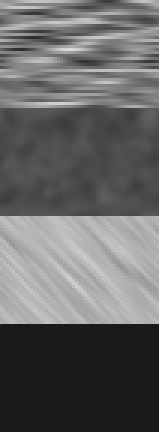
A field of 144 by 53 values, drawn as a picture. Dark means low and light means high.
It is made of 4 by 1 panels. Panel 1,1: middling, streaked across, strong in contrast. Panel 2,1: low, blotchy, faint in contrast. Panel 3,1: high, slanting down to the right, faint in contrast. Panel 4,1: very low, flat.
